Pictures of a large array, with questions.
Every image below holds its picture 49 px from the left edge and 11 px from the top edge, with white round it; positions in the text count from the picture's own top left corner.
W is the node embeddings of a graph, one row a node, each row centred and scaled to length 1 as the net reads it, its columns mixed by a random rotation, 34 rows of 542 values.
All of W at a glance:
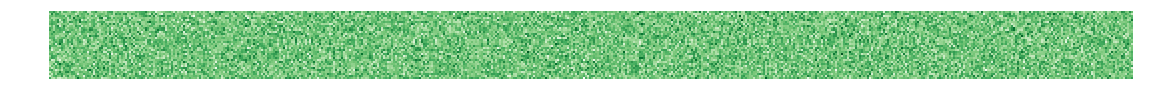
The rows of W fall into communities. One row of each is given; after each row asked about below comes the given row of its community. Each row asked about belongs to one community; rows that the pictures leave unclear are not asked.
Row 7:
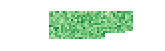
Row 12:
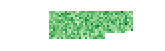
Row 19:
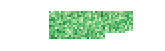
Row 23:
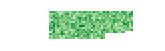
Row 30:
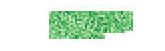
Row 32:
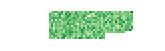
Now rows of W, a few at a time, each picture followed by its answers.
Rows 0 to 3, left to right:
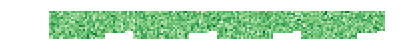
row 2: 12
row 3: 12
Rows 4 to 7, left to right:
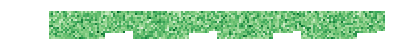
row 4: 7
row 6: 23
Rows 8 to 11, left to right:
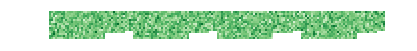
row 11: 23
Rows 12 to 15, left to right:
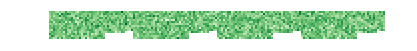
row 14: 32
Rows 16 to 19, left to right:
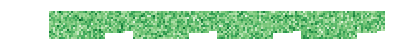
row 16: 32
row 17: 23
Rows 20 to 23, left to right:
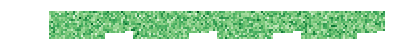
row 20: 12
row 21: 23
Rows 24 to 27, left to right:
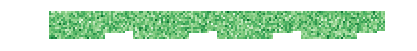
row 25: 7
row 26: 30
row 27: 30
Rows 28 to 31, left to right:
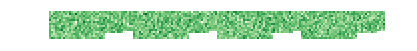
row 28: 7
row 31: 19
